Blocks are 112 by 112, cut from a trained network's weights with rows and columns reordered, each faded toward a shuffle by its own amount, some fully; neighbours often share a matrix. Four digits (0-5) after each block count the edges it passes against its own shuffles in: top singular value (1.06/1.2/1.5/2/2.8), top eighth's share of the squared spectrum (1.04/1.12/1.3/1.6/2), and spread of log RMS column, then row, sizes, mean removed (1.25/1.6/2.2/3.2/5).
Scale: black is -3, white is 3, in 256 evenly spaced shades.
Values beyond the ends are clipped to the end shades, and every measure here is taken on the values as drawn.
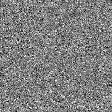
3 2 0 1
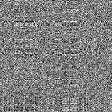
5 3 1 3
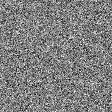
0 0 0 0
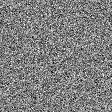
0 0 0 0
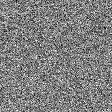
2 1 0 0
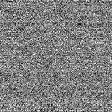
4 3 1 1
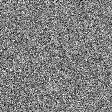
0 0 0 0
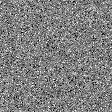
0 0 0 0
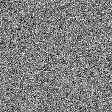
0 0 0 0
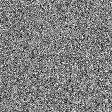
2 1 0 0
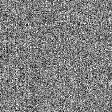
3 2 1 1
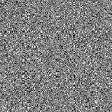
4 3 2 2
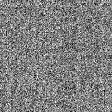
3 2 0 0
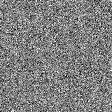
2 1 0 0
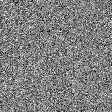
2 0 0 0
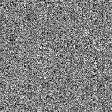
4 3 1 0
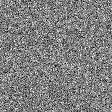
1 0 0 0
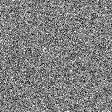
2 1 0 0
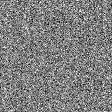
2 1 0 0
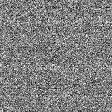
3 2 0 1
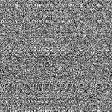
4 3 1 2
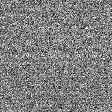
3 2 0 1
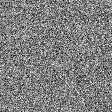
1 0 0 0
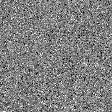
2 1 0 1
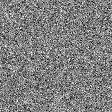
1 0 0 0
